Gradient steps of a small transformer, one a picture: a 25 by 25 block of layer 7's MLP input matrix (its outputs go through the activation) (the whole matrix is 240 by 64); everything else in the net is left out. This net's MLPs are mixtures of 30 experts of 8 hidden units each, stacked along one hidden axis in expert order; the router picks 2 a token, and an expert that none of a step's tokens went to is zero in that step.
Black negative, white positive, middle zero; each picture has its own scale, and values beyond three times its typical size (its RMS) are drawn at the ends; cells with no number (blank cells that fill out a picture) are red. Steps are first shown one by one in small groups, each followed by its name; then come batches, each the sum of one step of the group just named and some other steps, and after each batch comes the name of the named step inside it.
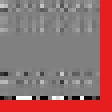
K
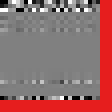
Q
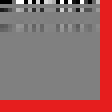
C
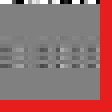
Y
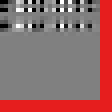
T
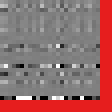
K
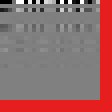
C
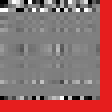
Q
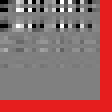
T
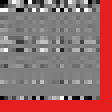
Q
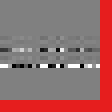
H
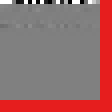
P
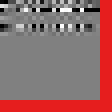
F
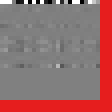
P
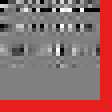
F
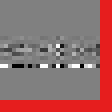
H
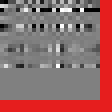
F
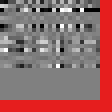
F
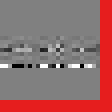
H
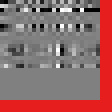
F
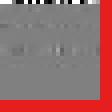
P
